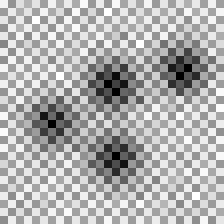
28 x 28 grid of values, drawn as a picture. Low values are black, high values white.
Odd rows or columns: none. Ninth with the lowest average: centre. Average level on the scale: 70%. Dips: four.
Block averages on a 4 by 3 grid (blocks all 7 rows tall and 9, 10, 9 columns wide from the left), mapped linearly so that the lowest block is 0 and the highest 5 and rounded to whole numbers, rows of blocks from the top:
554
401
215
545
